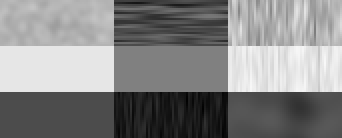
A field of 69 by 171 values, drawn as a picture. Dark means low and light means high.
It is made of 3 by 3 panels. Panel 1,1: high, blotchy, faint in contrast. Panel 1,2: low, streaked across. Panel 1,3: high, streaked downward. Panel 2,1: very high, flat. Panel 2,2: middling, flat. Panel 2,3: very high, streaked downward, faint in contrast. Panel 3,1: low, flat. Panel 3,2: very low, streaked downward, faint in contrast. Panel 3,3: low, smooth, faint in contrast.
